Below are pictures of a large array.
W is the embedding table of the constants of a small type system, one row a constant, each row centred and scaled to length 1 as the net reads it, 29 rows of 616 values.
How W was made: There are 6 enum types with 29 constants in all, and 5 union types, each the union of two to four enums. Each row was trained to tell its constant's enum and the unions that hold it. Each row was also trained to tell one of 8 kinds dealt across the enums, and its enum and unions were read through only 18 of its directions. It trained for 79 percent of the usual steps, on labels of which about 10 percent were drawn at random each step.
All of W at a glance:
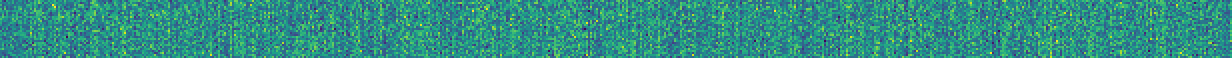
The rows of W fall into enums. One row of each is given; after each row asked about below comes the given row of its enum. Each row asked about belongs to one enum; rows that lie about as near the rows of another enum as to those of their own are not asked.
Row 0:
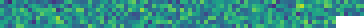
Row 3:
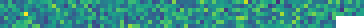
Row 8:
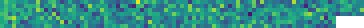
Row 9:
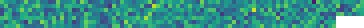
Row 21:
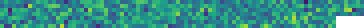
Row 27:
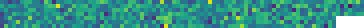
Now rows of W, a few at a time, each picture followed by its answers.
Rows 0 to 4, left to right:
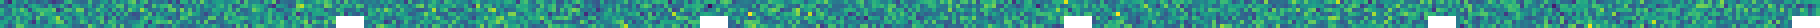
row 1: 21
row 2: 0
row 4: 3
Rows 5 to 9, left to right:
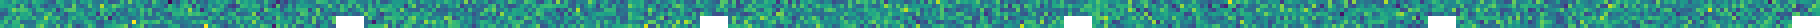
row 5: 8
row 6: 9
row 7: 9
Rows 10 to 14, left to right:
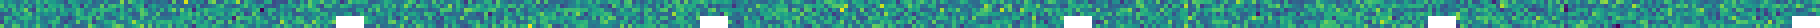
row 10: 3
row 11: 3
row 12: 0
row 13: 27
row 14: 9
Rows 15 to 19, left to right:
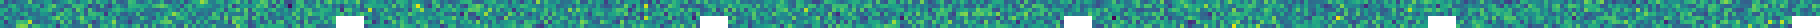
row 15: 0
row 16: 3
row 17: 3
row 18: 21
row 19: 0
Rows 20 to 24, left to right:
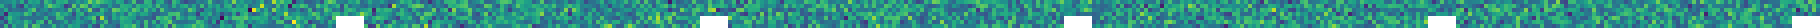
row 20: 27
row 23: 27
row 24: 0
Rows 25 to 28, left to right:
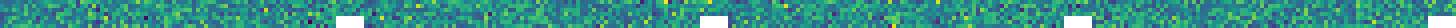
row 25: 21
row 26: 21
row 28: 9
